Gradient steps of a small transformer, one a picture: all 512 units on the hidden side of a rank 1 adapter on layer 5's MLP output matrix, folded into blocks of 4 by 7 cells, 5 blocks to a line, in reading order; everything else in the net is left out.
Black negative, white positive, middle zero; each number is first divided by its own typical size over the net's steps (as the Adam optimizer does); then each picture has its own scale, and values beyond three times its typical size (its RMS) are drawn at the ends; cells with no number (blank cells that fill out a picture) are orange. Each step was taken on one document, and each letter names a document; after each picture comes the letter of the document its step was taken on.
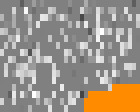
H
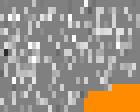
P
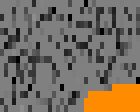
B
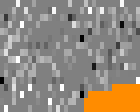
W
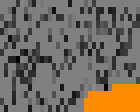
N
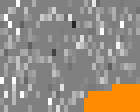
W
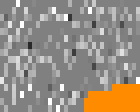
W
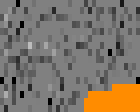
W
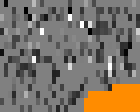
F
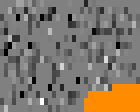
P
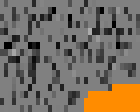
P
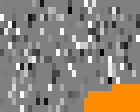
F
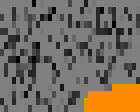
B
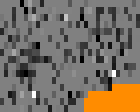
H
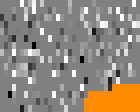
H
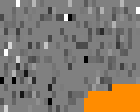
W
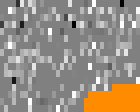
N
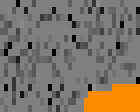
W
